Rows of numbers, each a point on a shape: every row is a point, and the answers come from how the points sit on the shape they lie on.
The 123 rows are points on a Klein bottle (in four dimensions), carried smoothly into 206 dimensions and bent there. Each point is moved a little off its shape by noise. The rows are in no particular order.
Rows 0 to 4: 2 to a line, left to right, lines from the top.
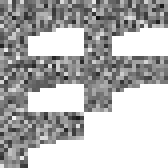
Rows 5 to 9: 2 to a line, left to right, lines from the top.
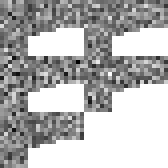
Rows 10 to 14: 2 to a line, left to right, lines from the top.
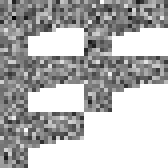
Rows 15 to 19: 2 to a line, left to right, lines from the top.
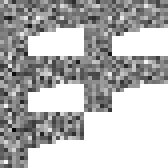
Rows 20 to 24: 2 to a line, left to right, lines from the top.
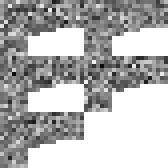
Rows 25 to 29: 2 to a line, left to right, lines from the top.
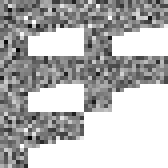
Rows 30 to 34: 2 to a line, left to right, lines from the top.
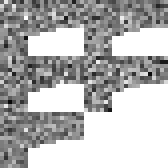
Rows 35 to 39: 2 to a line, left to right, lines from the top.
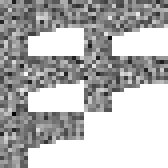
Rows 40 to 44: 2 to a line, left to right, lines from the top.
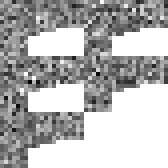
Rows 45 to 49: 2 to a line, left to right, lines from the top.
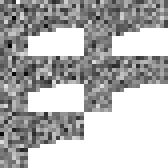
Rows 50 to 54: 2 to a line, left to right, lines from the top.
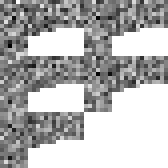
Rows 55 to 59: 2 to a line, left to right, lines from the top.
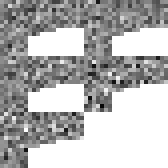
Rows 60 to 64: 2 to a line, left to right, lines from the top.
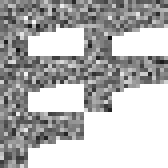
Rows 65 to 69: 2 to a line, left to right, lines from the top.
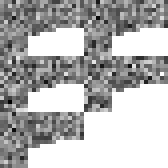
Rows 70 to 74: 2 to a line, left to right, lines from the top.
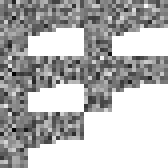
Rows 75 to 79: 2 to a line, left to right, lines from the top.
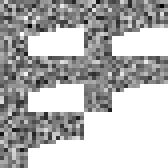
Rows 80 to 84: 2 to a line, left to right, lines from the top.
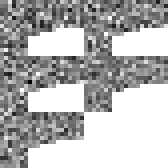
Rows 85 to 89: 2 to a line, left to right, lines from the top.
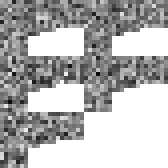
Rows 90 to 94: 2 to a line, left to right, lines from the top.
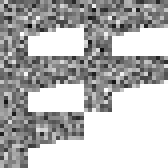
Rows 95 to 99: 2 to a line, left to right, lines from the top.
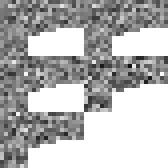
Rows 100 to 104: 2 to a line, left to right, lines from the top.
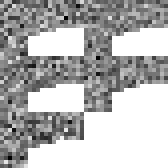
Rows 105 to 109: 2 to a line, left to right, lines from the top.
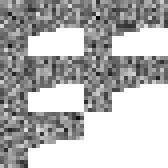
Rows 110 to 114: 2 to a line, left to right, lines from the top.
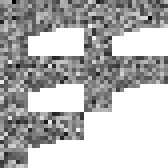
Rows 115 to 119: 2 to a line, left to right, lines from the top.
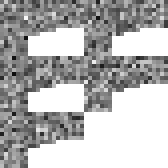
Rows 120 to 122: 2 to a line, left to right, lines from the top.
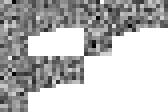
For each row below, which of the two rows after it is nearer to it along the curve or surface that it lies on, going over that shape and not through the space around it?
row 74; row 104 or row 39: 39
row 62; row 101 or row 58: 58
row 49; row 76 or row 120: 120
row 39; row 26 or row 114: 26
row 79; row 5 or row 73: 5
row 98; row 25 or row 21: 25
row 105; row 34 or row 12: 12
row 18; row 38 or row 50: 50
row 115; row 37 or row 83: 83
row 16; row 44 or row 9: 9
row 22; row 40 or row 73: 40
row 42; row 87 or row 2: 2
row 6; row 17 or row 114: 114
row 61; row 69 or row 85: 85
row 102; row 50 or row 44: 50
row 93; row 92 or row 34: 92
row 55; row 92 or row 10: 92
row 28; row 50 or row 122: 50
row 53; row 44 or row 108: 44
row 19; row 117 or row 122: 122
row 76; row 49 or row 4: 4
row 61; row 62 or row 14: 14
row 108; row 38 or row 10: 38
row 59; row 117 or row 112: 117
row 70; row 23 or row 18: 18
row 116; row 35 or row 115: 35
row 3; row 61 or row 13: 13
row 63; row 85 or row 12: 85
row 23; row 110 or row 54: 54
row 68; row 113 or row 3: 3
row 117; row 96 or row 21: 21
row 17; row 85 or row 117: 85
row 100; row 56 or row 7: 7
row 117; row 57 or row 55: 55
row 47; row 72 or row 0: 72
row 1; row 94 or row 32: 94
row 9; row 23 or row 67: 67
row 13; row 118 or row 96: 96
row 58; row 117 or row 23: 23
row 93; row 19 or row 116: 116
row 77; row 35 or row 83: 83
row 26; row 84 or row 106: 84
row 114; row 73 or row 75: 73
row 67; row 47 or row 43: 43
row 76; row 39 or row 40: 40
